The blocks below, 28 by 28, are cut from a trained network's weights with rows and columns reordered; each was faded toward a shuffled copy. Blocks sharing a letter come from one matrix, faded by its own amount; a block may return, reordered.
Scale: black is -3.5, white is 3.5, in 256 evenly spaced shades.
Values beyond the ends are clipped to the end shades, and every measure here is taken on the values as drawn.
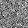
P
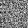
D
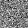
P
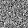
P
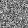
P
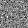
P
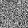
D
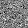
P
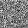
D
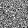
P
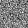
P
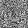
P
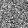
P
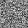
D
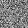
D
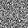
D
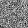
D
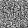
P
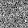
P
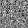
D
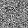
D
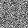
P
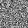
P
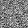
D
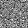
P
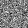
P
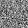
P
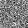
P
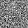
D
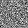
P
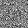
D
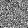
P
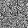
P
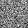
P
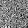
D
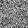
P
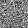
D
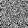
D
